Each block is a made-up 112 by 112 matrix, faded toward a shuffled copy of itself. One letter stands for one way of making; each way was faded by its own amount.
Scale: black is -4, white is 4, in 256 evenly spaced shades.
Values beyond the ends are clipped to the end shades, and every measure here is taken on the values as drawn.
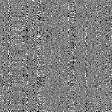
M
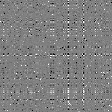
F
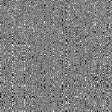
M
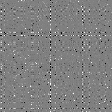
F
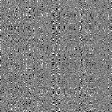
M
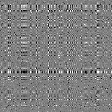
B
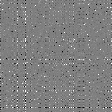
F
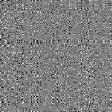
M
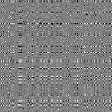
B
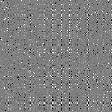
F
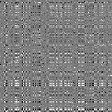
B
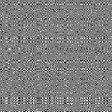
B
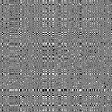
B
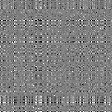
B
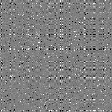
F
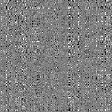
M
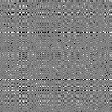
B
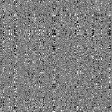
M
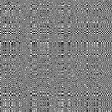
B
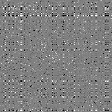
F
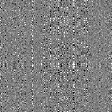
M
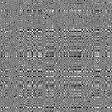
B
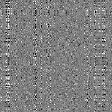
M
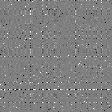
F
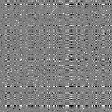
B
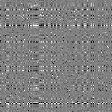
B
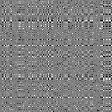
B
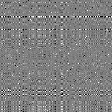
B
